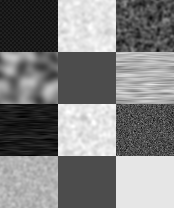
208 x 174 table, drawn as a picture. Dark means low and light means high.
It is made of 4 by 3 panels. Panel 1,1: very low, checkered, faint in contrast. Panel 1,2: very high, blotchy, faint in contrast. Panel 1,3: low, blotchy. Panel 2,1: middling, smooth, strong in contrast. Panel 2,2: low, flat. Panel 2,3: high, streaked across. Panel 3,1: very low, streaked across, faint in contrast. Panel 3,2: very high, blotchy, faint in contrast. Panel 3,3: low, fine-grained. Panel 4,1: high, blotchy, faint in contrast. Panel 4,2: low, flat. Panel 4,3: very high, flat.
